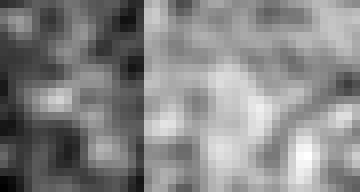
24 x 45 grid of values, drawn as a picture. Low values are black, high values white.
No regular stripes run through it. The ninth with the lowest average is the bottom left. No lone cell stands out from its neighbours. The bottom right is the ninth with the highest average. A vertical seam about 40% of the way across splits the table, and the right part is higher.
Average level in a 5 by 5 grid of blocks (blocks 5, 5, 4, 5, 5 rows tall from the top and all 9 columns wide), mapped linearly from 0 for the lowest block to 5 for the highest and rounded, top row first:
11334
11443
22453
02454
01344
